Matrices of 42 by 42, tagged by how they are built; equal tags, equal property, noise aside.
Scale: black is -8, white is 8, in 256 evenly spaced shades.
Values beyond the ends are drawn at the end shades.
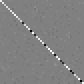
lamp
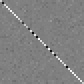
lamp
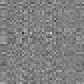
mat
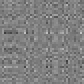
mat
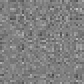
mat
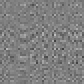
mat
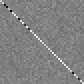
lamp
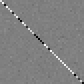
lamp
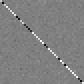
lamp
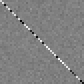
lamp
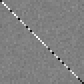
lamp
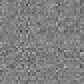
mat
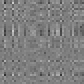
mat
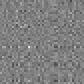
mat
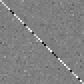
lamp
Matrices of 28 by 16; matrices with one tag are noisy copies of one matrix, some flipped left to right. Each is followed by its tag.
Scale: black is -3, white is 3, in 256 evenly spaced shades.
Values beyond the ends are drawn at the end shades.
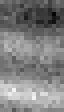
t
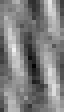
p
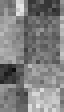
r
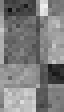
r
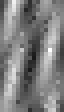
p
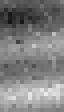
t
